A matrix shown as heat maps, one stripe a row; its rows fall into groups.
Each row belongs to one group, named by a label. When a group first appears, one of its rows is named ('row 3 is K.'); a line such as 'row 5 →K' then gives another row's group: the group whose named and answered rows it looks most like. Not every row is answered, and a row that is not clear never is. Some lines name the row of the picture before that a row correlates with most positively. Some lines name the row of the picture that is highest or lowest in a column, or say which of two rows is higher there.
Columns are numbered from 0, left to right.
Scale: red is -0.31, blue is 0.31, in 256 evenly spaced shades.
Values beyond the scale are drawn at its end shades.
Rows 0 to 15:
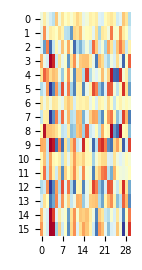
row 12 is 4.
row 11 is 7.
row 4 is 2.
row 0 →4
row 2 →4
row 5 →4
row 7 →4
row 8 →2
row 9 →7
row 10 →7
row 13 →4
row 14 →7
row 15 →7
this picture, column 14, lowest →9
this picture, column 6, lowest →9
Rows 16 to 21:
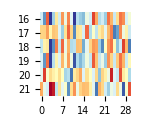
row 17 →2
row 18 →4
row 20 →2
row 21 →7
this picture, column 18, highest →21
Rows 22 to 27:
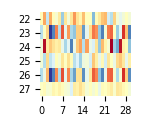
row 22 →7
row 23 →4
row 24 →2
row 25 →4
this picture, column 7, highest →22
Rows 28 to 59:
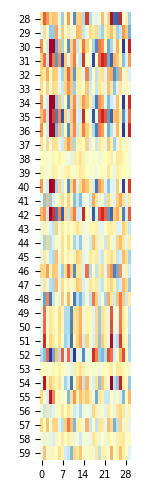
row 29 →4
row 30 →7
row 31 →7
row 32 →2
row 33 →2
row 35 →7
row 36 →7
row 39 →2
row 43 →4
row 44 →4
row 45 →4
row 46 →2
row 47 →4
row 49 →2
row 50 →2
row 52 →4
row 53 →2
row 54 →2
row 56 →4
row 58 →4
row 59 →2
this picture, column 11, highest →52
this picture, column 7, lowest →52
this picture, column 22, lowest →52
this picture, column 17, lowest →52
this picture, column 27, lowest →52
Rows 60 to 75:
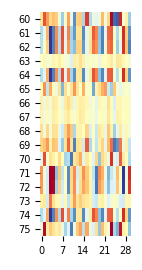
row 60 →2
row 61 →4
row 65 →7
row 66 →2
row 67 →2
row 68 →2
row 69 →2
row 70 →2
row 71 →7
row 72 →7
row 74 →4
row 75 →2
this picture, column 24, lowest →65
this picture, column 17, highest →65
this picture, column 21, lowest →65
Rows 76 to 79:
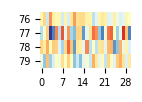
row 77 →4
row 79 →4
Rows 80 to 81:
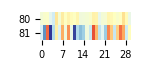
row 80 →4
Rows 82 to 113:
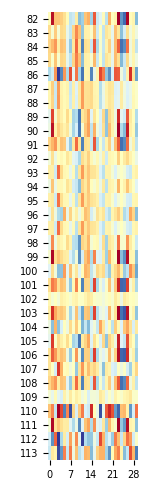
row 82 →2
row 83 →2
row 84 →2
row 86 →4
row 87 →7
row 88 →7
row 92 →2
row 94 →2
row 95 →7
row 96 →4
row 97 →7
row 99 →2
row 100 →4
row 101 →2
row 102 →2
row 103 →2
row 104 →4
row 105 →2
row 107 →7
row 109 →4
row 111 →2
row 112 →4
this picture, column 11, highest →112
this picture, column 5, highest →110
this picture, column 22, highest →110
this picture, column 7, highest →110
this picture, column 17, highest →110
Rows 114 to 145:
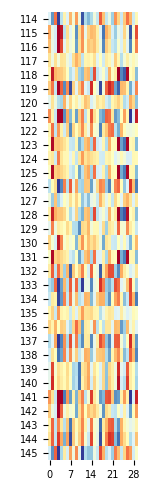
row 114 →4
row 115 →7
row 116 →7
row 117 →2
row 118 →2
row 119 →7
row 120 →4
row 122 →7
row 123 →2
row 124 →7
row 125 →2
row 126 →4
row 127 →4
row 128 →2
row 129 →2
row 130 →7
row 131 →2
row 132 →7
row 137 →4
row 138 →4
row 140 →2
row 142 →7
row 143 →7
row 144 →7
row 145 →4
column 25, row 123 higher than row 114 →Yes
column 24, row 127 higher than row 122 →Yes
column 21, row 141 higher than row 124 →No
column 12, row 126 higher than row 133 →No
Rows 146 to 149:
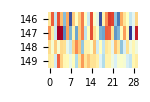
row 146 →7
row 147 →7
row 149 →7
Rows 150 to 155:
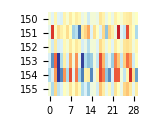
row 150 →4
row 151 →2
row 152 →4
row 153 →4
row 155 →4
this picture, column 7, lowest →154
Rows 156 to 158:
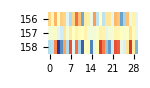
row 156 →2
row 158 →4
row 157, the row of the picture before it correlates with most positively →154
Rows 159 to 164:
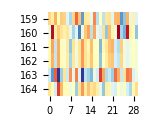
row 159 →2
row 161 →7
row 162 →7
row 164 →7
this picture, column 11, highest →163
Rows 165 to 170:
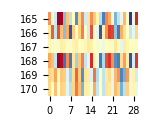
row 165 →7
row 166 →7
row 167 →2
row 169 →2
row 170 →2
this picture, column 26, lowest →169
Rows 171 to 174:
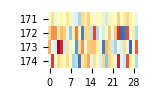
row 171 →2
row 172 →2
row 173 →7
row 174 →2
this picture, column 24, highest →172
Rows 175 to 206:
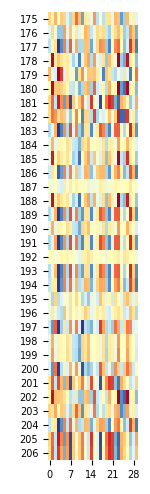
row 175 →2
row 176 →4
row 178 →2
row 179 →7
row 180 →2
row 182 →2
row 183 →4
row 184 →2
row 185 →2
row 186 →4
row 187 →4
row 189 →4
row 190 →2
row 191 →4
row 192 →2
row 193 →4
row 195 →4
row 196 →4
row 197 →4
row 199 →2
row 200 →4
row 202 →2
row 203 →2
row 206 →7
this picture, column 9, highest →179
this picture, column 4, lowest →179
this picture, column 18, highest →179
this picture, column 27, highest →179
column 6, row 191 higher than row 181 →Yes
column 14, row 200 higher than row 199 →Yes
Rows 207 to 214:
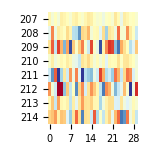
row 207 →2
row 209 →7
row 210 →2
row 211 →4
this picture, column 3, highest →211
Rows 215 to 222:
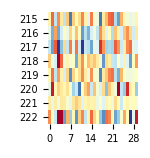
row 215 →7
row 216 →4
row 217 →4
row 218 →7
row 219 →7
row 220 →2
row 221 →2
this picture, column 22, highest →222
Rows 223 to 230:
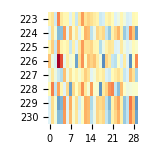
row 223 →7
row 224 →4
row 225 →7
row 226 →7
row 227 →4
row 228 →7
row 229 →4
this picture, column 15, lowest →226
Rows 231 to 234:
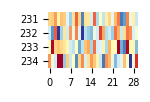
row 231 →2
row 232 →4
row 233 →2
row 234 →7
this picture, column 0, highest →232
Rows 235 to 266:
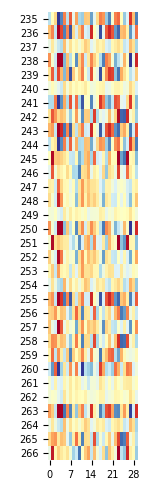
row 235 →4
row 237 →4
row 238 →7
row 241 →4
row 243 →7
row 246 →2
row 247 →7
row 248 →7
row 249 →4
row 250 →7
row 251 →2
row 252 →7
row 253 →7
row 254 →4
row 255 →7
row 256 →2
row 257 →7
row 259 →7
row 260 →4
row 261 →4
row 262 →4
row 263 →7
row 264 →4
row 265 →2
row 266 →2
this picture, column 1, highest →260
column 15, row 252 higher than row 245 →Yes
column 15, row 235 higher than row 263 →Yes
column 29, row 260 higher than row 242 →No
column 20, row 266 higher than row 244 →No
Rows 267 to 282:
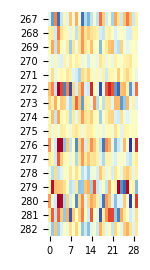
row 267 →4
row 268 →7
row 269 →7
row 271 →2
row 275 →2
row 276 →7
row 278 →4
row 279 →2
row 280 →7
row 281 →7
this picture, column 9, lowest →273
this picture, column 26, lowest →279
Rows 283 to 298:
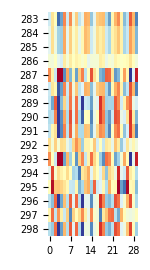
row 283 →4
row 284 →4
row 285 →4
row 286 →4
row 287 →7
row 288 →4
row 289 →4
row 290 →4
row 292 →2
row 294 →2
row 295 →2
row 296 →4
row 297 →7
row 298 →4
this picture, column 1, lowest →295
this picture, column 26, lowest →295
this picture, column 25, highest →295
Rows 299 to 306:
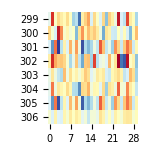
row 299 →2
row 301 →4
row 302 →2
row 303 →4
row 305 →4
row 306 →4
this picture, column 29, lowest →300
